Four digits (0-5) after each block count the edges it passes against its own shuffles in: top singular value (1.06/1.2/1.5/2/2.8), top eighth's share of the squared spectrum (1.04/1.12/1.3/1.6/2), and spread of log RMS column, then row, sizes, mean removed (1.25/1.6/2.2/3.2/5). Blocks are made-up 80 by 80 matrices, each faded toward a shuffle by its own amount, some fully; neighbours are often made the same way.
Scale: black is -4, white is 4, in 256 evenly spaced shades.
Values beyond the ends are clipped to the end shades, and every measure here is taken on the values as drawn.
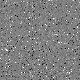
2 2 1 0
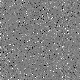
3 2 1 0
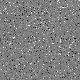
3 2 1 0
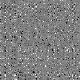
4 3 2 2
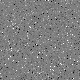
0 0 0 0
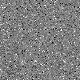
3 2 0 1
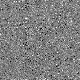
3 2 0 1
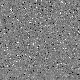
1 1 0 0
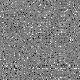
4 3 1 1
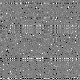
5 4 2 2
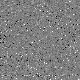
3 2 0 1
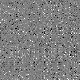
4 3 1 1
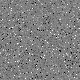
0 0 0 0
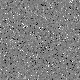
0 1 0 0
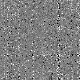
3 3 3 1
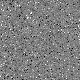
0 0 0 0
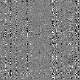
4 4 4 3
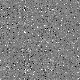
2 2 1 1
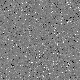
0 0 0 0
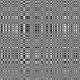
5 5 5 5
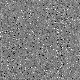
0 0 1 0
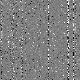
3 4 3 0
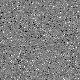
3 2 0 0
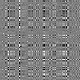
5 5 4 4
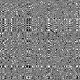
5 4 3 3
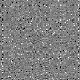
4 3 2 1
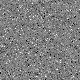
2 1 0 0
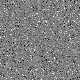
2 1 0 0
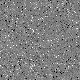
1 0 0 0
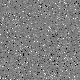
0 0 0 0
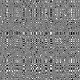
5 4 3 3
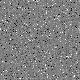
2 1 0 0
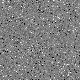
2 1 0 0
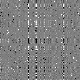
5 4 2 2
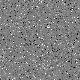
0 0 0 0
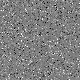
0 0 0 0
